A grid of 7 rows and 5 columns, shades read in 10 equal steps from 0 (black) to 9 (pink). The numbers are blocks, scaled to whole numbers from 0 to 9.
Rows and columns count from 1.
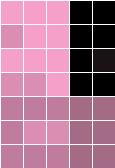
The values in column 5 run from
0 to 6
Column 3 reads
9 9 9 9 7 8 7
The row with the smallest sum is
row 4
